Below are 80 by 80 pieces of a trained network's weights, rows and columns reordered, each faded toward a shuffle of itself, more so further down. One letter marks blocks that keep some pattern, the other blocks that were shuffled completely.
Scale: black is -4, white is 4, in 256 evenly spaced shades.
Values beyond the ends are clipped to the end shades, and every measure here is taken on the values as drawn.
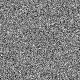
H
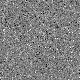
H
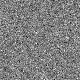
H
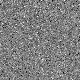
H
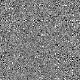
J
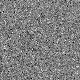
H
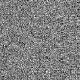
J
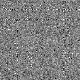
J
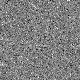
H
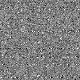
J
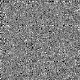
J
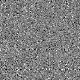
J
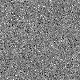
H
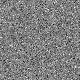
H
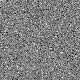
H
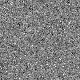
H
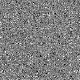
J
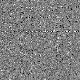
J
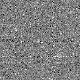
J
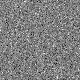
H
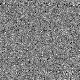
J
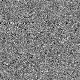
J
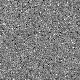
H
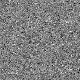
J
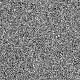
H
